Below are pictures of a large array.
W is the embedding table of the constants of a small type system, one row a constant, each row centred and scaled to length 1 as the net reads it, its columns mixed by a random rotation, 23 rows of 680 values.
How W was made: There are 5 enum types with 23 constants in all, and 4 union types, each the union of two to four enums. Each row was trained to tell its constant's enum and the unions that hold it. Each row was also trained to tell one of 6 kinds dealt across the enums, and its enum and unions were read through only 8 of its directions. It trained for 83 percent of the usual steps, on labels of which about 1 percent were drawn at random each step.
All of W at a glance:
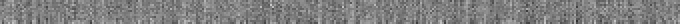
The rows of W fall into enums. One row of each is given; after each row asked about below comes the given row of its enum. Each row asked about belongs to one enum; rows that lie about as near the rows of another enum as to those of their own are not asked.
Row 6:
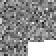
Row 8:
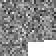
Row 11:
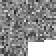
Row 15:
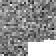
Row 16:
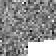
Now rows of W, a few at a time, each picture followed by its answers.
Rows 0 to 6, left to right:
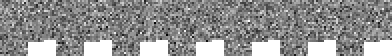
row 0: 16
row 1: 11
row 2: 6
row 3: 11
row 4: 15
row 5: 11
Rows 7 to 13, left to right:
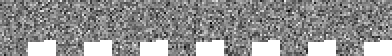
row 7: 6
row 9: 16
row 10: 6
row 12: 8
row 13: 11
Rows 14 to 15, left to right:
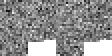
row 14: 8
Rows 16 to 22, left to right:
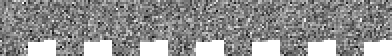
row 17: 6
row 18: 15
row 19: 6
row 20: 15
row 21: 15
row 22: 15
